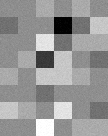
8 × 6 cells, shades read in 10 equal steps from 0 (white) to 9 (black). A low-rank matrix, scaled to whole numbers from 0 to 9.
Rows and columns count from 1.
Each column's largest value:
5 4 7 9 5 5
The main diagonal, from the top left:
4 4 1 2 3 4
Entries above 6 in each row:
0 1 0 1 0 0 0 0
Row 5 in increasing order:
2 2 3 3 4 4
